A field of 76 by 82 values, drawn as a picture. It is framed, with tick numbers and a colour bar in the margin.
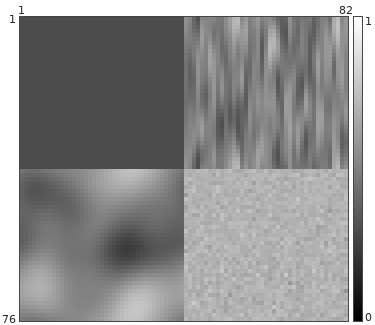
The table splits into 2 rows of 2 panels. Panel 1,1: low, flat. Panel 1,2: middling, streaked downward. Panel 2,1: middling, smooth, strong in contrast. Panel 2,2: high, fine-grained, faint in contrast.
